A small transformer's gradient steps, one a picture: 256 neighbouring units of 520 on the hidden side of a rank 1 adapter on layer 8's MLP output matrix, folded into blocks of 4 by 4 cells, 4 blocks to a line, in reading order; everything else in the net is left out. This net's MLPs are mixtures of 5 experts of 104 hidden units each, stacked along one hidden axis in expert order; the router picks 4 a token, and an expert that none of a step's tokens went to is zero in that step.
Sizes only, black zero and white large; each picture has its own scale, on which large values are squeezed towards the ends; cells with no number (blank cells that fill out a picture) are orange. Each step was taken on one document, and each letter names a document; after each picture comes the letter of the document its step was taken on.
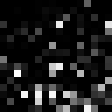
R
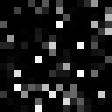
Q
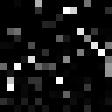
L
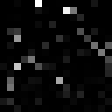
L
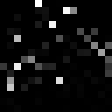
L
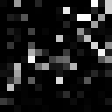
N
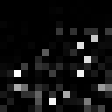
R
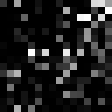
N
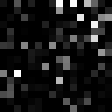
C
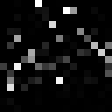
L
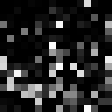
R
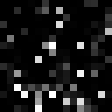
Q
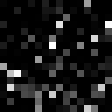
R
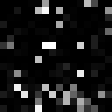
Q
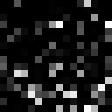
R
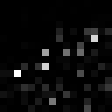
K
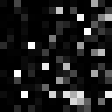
C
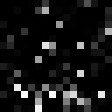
Q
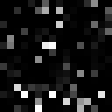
Q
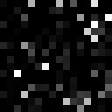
C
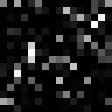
N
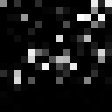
N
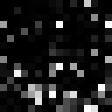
R
